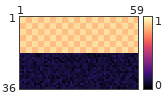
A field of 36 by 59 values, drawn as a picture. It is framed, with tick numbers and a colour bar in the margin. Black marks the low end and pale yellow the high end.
It is made of 2 by 1 panels. Panel 1,1: very high, checkered, faint in contrast. Panel 2,1: very low, fine-grained, faint in contrast.
